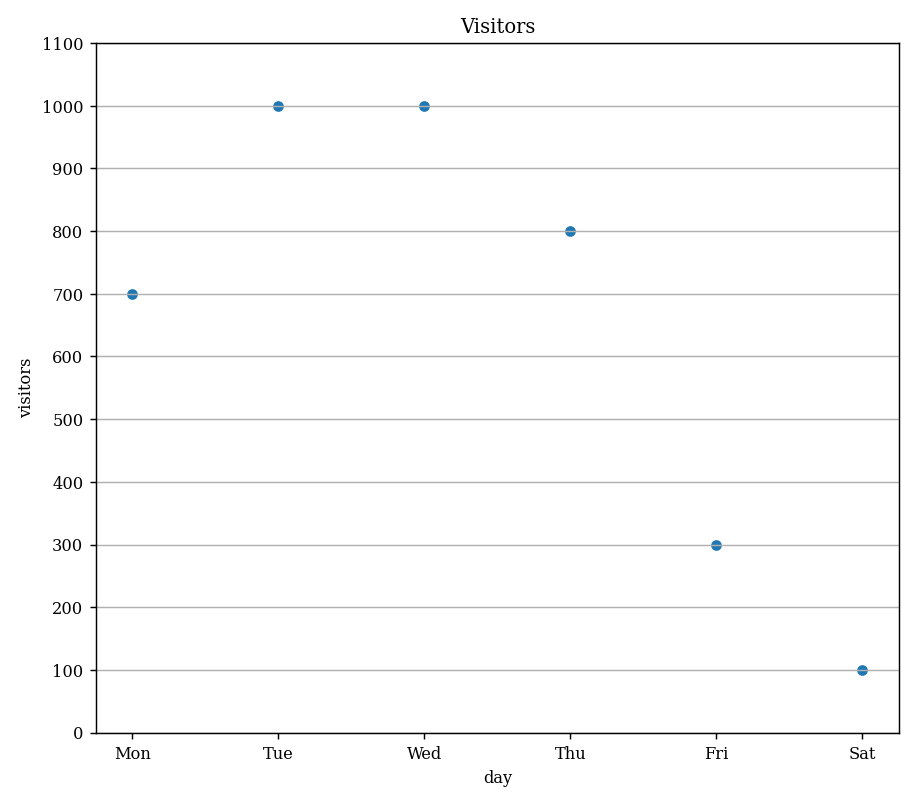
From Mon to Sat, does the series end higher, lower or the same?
lower
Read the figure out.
Title: Visitors
x-axis: day, ticks Mon Tue Wed Thu Fri Sat
y-axis: visitors, ticks 0 100 200 300 400 500 600 700 800 900 1000 1100
Values:
700 1000 1000 800 300 100
